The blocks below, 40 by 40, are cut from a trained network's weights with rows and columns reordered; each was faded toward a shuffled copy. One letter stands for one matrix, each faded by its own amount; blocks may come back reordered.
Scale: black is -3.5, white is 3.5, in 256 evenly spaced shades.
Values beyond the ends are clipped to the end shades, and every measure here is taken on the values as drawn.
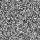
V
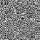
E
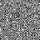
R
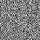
E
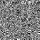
R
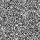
V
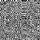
R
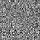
E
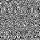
E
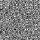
E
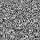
V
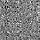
R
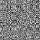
E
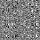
R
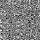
R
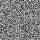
V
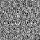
E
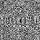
R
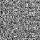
V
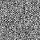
V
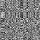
E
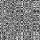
E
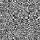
R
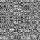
E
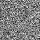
V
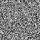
V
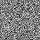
V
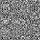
E
